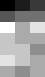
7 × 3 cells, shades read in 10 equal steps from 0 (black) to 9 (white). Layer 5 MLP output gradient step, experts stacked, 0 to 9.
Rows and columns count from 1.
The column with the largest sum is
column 1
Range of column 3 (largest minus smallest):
6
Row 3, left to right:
9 6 8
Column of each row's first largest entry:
3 2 1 1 1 1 1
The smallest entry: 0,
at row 1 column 1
